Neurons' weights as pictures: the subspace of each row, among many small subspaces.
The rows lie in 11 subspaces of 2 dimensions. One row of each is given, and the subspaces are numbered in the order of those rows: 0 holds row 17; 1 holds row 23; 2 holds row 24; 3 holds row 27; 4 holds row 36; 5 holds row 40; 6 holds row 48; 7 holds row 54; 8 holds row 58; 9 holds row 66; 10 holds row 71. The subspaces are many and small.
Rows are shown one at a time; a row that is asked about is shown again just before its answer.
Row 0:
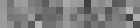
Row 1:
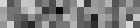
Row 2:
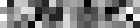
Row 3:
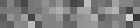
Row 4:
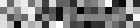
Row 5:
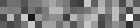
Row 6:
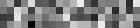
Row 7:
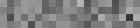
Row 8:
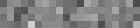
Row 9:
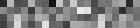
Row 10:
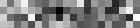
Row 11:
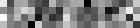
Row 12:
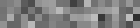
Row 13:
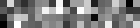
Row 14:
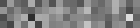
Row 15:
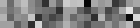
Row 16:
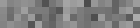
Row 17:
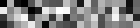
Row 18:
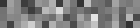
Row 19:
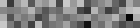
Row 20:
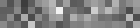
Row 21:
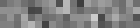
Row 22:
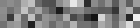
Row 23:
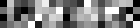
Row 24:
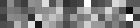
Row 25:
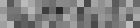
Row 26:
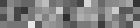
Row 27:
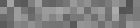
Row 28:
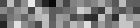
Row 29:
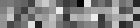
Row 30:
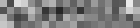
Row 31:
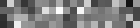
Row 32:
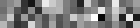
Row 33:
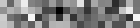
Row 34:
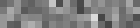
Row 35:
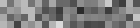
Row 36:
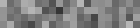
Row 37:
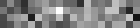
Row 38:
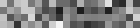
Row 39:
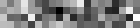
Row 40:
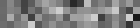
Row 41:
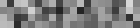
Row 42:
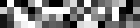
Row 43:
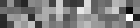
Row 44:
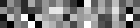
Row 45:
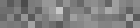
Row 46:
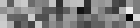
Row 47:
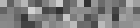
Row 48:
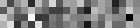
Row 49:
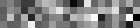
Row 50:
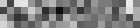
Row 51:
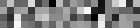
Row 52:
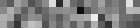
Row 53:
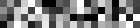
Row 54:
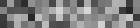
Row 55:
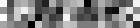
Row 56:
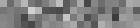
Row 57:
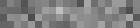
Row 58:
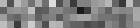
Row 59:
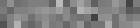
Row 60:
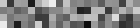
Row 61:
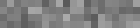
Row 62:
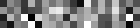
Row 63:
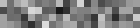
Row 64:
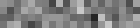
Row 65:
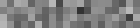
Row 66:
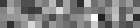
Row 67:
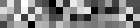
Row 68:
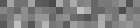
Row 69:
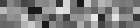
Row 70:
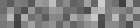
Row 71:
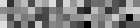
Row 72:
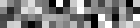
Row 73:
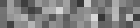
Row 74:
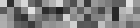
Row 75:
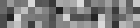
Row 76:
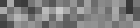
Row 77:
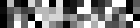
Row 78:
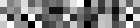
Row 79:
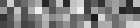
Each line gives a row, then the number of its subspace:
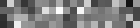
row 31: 4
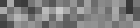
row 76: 0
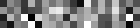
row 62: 6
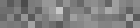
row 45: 8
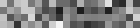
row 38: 8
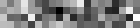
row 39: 7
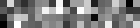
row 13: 4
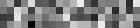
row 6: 1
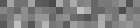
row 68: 7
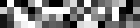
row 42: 3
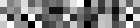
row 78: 6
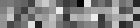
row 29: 2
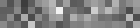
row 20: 8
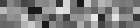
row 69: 0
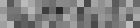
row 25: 4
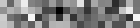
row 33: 7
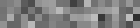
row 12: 5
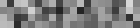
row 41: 9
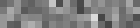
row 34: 9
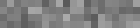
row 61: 3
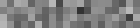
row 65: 5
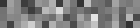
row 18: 4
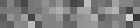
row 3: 5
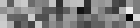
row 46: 5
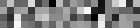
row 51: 6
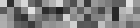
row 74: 3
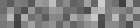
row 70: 6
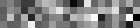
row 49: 5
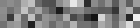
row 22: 5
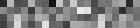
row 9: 7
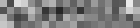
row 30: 0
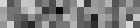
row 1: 4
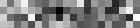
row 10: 7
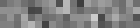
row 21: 0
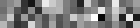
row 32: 10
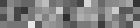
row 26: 1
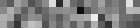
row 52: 9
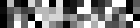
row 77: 2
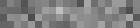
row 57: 7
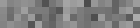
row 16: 2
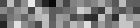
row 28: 10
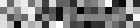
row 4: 8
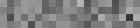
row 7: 10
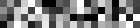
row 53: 10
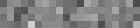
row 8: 1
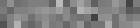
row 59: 4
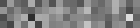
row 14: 6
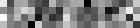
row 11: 1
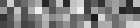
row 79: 3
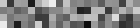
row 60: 10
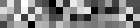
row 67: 8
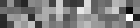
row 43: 5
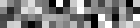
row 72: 9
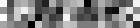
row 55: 1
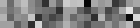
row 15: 2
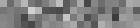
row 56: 3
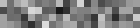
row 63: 0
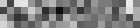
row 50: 0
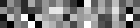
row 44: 6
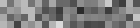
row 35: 8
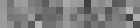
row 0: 2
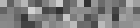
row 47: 3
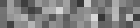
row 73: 9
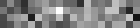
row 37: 7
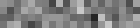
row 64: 9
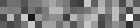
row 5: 6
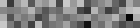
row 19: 10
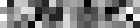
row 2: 1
